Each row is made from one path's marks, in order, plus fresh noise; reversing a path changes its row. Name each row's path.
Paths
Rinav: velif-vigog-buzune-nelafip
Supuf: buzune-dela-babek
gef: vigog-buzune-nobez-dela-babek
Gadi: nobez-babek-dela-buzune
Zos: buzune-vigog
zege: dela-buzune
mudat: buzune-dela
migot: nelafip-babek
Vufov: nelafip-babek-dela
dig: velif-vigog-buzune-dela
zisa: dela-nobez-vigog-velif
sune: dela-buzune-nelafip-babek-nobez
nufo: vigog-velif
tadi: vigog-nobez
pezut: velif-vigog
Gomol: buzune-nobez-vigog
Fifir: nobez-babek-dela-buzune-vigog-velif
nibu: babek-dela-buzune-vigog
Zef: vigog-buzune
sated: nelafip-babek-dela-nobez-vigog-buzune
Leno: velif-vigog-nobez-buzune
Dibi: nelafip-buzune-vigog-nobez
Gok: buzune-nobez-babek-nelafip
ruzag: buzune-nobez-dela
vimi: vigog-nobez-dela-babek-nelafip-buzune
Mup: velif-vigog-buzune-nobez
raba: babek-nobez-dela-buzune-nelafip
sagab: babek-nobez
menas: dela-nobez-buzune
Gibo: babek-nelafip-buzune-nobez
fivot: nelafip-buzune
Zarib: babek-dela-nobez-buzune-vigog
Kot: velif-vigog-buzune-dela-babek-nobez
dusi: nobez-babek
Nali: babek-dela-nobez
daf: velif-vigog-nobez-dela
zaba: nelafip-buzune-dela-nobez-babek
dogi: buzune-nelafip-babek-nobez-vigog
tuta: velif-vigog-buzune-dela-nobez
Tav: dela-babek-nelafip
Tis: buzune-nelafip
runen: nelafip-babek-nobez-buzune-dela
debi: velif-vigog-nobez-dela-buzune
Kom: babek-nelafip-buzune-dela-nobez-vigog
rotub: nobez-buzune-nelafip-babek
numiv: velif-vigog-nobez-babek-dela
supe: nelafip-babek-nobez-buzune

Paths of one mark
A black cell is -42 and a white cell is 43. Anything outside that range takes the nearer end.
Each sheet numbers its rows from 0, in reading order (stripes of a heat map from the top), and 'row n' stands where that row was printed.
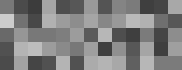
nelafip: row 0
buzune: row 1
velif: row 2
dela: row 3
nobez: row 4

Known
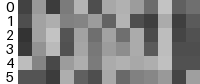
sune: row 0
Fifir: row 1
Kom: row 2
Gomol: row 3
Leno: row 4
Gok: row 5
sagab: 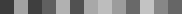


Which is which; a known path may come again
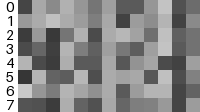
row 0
Supuf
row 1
mudat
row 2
sune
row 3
rotub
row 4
Tis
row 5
Nali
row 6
zege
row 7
Gok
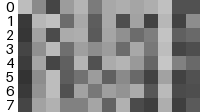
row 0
Leno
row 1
daf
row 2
zaba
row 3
Zarib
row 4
sagab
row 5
pezut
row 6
Gomol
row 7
Fifir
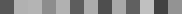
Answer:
ruzag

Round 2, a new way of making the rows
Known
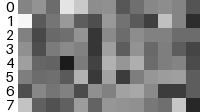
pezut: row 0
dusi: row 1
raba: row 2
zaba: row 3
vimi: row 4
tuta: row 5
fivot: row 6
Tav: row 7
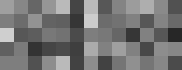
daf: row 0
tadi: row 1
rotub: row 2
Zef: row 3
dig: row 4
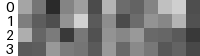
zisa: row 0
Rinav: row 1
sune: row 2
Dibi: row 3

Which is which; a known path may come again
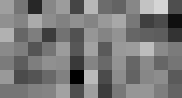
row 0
zisa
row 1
Vufov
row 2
sune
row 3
Leno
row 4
Zarib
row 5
gef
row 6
Mup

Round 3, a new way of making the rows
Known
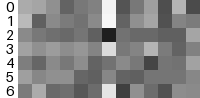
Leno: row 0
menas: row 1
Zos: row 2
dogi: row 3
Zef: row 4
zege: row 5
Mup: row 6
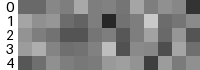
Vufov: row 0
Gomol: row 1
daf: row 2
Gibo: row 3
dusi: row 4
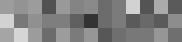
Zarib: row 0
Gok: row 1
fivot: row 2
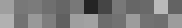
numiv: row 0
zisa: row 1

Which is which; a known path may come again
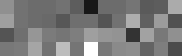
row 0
Zos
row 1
debi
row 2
dusi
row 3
supe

